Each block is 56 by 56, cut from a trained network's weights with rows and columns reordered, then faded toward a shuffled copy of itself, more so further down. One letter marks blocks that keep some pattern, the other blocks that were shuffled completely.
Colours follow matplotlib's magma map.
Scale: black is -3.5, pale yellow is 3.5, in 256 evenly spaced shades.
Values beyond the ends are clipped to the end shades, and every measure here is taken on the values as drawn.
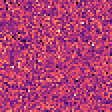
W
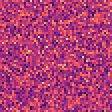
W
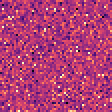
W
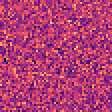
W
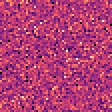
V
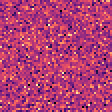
W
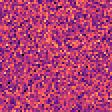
W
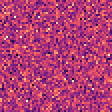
V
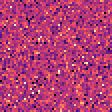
W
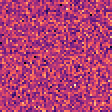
W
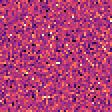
W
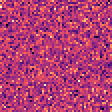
V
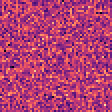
V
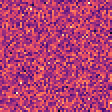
V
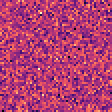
W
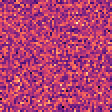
V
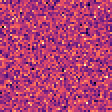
W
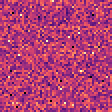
V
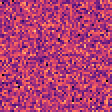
W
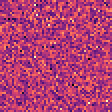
V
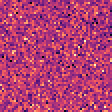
W
